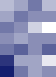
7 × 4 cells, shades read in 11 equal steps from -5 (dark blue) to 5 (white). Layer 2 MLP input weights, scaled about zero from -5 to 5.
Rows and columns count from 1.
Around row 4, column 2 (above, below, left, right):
0 -2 0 0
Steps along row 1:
down down up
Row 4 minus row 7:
5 2 -1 0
